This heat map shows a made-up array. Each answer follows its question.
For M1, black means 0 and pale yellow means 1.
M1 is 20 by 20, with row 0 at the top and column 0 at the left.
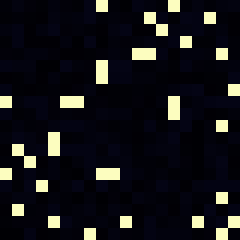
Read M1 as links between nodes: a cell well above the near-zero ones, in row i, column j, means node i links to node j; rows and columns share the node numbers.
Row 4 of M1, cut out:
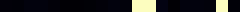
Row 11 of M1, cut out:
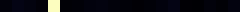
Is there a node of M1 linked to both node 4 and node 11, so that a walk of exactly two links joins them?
no
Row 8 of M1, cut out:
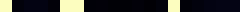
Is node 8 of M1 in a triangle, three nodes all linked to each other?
yes
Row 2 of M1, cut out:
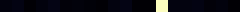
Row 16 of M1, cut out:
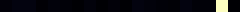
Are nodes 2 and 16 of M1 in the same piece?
no
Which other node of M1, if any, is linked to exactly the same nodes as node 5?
node 6
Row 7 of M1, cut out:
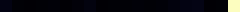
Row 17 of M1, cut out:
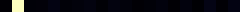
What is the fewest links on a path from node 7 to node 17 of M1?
6
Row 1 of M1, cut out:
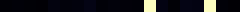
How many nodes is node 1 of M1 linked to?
2
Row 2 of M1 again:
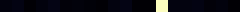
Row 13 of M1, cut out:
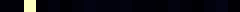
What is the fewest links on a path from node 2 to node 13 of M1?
1
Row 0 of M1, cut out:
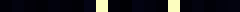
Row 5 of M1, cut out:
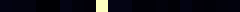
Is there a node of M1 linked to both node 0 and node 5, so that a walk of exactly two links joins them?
yes
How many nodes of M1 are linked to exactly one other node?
12
